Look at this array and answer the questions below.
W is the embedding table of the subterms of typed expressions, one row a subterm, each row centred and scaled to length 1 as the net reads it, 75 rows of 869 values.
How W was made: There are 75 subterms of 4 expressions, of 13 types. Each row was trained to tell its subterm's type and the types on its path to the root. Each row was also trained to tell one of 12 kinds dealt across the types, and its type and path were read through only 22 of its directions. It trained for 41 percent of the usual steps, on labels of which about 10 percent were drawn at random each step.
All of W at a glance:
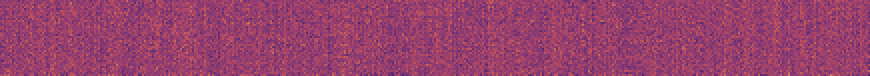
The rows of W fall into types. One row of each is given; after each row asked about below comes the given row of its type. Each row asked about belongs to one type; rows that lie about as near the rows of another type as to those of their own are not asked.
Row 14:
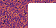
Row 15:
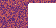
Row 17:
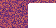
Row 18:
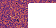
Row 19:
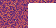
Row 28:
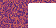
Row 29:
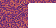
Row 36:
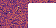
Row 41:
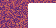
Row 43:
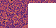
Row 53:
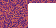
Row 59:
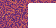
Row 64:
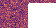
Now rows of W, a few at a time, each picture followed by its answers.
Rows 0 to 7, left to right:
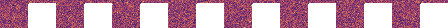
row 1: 19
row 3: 28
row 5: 29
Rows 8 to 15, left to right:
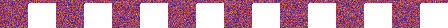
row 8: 59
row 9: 59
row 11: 59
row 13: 19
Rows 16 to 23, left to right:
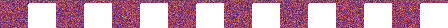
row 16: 53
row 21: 29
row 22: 43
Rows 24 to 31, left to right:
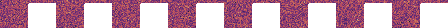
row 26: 43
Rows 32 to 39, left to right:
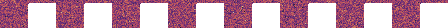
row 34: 18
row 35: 59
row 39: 41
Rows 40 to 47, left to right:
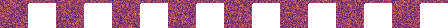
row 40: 43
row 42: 19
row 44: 53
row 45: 59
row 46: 17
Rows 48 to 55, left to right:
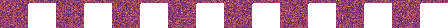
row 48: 43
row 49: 43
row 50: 53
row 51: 17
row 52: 17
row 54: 64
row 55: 19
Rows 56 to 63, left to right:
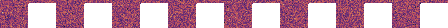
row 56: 18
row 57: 41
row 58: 19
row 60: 53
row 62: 53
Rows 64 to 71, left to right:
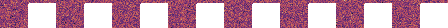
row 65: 18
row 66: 19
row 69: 17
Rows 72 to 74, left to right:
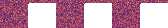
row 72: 53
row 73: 28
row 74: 59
